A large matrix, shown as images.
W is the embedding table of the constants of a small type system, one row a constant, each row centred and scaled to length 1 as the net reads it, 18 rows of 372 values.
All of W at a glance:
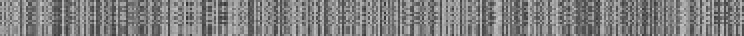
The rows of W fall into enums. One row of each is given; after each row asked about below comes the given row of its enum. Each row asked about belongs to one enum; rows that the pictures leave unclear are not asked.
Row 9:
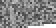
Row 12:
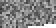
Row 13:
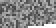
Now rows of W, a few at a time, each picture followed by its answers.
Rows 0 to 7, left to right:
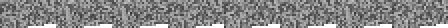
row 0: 13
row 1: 9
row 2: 9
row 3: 13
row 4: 12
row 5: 13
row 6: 9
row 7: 12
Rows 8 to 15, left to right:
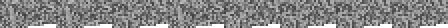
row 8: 9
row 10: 13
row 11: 9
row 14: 13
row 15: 13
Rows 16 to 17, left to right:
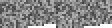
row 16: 13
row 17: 12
